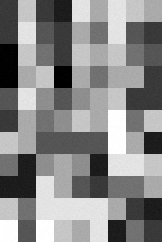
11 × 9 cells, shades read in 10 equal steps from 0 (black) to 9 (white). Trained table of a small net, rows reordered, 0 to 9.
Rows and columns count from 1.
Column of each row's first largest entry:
5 2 2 3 2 7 7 7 3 3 1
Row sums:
47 38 40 37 41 50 41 45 35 52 49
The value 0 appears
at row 3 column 1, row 4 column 1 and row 4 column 4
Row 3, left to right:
0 7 4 2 7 6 7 4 3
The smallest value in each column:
0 1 2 0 3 1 1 2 1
